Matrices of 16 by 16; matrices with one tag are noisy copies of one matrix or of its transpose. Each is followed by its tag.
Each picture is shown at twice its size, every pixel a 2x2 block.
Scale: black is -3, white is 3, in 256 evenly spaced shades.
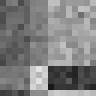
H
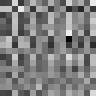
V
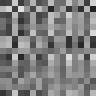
V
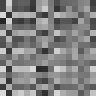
V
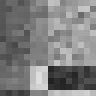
H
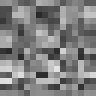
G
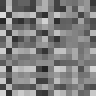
V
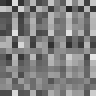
V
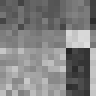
H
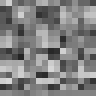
G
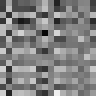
V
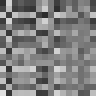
V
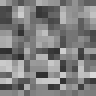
G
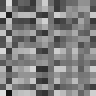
V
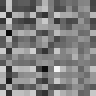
V
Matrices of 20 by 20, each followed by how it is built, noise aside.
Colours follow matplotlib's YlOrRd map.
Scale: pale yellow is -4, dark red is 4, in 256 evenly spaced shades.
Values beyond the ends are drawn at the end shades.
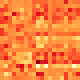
low rank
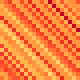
Toeplitz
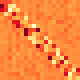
banded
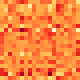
low rank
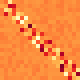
banded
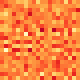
low rank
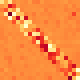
banded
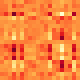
low rank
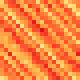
Toeplitz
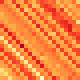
Toeplitz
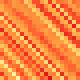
Toeplitz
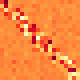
banded
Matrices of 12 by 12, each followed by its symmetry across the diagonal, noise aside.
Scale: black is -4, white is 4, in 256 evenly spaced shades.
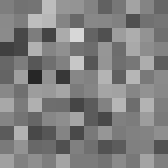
antisymmetric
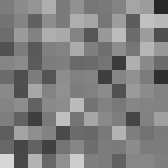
antisymmetric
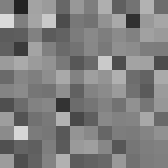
antisymmetric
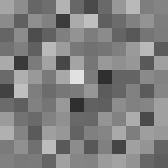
symmetric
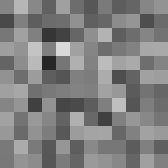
antisymmetric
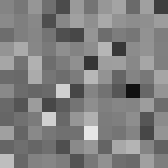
antisymmetric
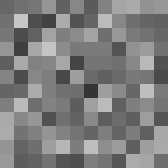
symmetric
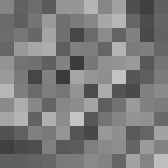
symmetric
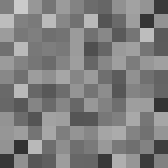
symmetric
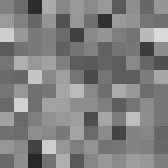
antisymmetric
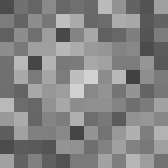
symmetric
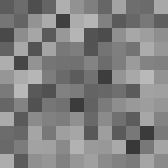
symmetric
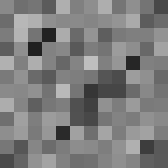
symmetric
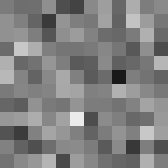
antisymmetric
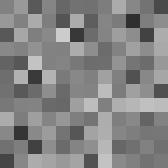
symmetric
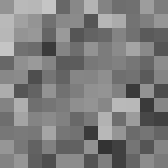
symmetric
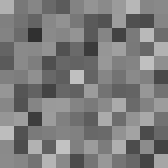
symmetric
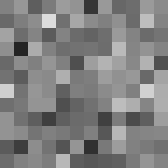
antisymmetric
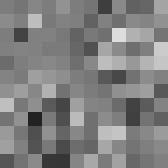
antisymmetric
